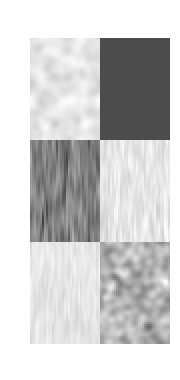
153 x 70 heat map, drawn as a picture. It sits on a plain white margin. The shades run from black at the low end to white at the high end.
The table splits into 3 rows of 2 panels. Panel 1,1: very high, blotchy, faint in contrast. Panel 1,2: low, flat. Panel 2,1: middling, streaked downward. Panel 2,2: very high, streaked downward, faint in contrast. Panel 3,1: very high, streaked downward, faint in contrast. Panel 3,2: high, blotchy.
